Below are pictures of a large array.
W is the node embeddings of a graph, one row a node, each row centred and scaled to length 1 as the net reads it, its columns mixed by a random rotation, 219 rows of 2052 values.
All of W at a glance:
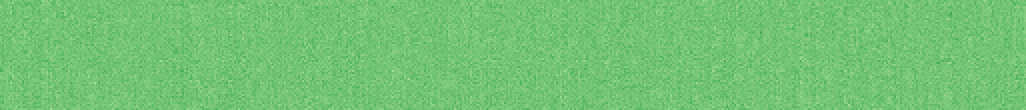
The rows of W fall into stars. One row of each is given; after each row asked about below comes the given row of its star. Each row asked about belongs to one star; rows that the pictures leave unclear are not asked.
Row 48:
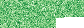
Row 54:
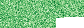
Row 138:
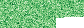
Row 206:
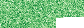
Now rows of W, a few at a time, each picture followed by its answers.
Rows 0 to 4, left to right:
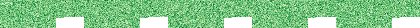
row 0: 54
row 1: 48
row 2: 206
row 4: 206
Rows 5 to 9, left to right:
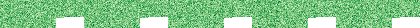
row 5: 54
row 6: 48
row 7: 54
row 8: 54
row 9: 54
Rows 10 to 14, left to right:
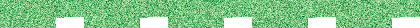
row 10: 54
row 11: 138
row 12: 48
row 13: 138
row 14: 138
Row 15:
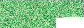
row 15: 138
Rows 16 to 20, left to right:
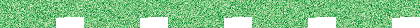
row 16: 138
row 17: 54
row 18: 138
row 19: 48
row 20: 54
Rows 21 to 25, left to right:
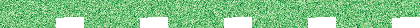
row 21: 48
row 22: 138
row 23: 206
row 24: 138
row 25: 54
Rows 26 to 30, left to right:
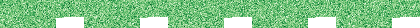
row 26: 138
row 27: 138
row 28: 48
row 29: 138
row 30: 138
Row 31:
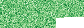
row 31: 48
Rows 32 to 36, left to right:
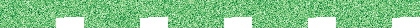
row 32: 48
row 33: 138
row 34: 138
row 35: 48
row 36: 54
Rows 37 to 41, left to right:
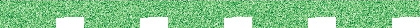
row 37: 54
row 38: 54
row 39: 138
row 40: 206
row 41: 138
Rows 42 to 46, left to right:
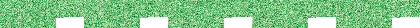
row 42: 206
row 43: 138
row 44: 54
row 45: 54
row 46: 138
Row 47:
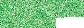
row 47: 48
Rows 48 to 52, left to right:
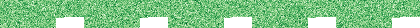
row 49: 206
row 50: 138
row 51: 138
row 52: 138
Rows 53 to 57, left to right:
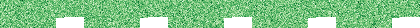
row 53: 48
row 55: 138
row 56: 54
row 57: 206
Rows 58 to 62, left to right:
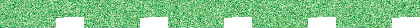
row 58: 54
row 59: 48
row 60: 48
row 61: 48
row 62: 48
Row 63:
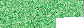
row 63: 206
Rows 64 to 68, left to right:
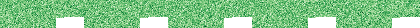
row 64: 138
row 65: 48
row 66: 48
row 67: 138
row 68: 54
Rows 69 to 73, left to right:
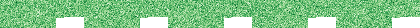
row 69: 54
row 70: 138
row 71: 138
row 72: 48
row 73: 138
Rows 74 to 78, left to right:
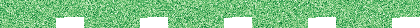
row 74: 48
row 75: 54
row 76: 48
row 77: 206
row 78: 48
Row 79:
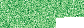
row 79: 48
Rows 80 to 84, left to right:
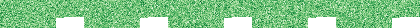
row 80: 48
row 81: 54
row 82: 206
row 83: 48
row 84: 206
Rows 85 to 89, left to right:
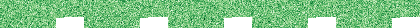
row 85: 48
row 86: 48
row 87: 138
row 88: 48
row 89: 54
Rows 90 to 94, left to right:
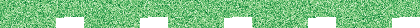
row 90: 48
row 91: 54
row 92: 48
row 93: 206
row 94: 206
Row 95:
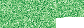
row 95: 206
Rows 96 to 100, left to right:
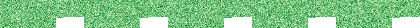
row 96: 138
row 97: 48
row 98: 54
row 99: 206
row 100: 138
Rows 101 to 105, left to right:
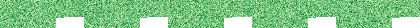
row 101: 54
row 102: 54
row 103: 138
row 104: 54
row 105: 206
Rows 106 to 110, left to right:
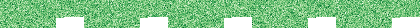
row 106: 138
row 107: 54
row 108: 206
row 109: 48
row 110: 48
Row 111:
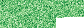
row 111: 138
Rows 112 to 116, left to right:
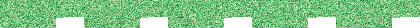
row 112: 206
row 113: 206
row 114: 54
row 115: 48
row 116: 138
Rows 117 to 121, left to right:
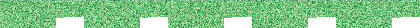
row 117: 138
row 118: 138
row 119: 206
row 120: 48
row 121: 48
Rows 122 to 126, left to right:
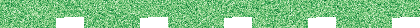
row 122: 48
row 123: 48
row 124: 48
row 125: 54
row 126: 54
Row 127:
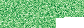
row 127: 54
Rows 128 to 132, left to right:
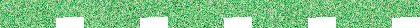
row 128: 206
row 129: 138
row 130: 48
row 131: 138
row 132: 48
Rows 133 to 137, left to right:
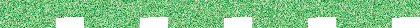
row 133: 54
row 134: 48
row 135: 54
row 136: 54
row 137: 206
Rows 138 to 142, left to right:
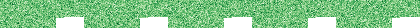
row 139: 138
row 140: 54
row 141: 54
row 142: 206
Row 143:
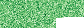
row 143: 206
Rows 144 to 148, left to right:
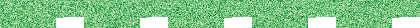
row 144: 206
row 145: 138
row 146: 54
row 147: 138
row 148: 206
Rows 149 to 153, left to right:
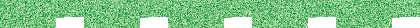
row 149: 54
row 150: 48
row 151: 206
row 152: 48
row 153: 206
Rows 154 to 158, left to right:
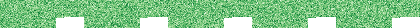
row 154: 48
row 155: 206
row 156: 54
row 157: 54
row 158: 48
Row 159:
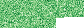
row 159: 48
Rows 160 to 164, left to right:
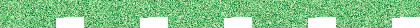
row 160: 138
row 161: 138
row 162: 138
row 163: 206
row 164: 54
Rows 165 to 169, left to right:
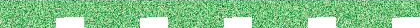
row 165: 54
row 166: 206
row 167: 54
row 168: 48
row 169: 54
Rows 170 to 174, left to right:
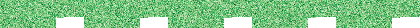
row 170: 138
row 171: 138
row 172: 138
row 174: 48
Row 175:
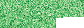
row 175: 206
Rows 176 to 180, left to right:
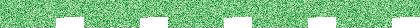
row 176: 54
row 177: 54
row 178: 48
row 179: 138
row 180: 54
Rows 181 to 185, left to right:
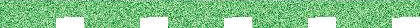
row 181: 48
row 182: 138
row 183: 54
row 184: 206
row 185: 138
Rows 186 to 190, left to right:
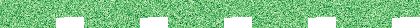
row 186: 48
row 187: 54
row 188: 138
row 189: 48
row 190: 54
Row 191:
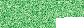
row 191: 206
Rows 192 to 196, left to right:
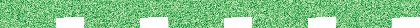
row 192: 54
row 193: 54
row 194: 206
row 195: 138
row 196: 54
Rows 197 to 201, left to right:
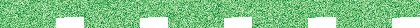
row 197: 48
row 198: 48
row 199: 206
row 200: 138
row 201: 54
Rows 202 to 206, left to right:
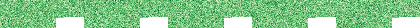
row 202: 206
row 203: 48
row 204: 138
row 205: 206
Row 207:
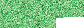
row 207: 206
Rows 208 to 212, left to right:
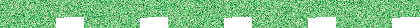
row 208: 48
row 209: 54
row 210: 138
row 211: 138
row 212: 54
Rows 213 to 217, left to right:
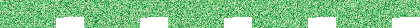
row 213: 48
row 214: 206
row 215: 54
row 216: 48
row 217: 206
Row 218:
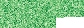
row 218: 138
